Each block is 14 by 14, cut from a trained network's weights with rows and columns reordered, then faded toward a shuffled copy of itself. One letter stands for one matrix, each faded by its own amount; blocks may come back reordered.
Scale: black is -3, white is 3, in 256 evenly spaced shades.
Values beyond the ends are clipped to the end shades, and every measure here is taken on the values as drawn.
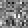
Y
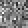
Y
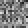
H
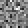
Y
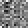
Y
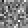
H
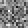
H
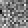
H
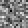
H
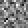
Y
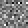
Y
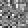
Y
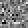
Y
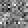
Y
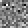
Y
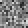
H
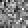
H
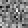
Y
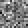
H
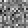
Y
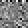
Y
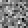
H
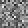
H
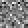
Y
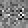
Y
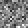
Y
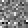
Y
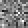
Y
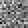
Y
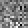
Y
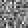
H
